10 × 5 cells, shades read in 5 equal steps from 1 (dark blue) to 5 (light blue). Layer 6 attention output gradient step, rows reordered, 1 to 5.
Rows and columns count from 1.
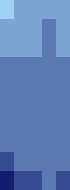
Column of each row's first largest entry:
1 1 1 1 1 1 1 1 2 4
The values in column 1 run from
1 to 5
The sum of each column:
31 32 32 31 32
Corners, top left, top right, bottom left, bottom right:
5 4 1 2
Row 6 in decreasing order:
3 3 3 3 3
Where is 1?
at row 10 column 1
